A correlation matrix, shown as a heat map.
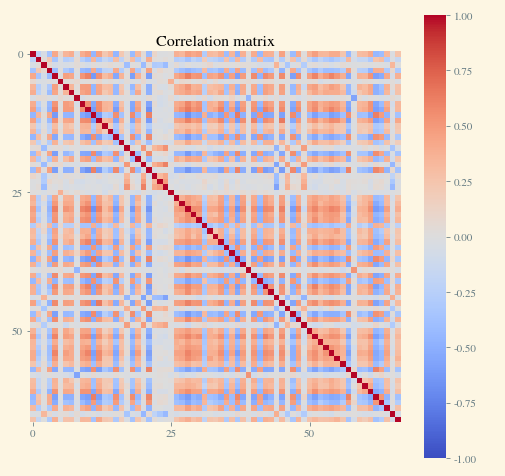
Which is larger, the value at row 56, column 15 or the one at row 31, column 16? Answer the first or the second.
the second
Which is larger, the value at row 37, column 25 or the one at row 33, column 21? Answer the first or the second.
the first
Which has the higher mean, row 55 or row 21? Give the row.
55
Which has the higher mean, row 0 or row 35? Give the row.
0
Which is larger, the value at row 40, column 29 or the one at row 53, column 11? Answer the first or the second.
the first
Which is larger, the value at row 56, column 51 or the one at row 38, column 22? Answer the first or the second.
the first
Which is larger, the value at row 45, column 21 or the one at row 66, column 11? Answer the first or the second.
the second
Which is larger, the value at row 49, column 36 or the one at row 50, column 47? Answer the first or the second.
the first
